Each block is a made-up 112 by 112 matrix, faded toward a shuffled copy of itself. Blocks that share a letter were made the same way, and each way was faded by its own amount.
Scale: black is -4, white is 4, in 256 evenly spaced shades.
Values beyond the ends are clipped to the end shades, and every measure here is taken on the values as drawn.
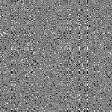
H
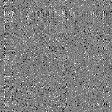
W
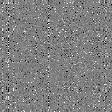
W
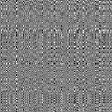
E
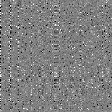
H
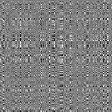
E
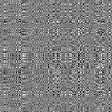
E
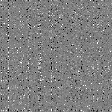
W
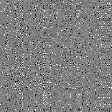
W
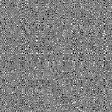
H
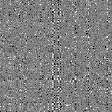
H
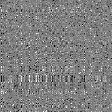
H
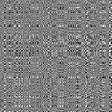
E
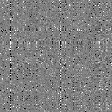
H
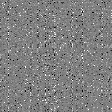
W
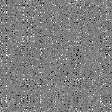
W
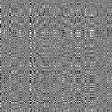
E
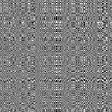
E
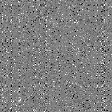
W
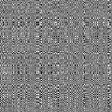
E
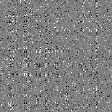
W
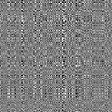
E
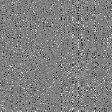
W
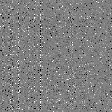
W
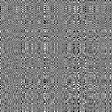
E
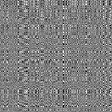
E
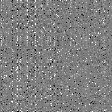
W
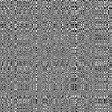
E
